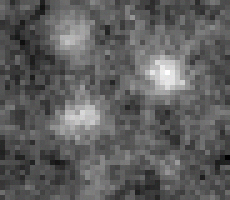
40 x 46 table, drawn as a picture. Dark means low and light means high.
Stripes: none. Histogram: skewed, a long tail of high values. Bumps: three. Grain: blotchy. Odd rows or columns: none. Lone odd cells: none.
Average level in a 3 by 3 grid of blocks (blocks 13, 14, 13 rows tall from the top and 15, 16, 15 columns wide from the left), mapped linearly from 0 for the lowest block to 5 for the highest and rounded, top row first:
1 4 3 / 2 5 5 / 0 3 1
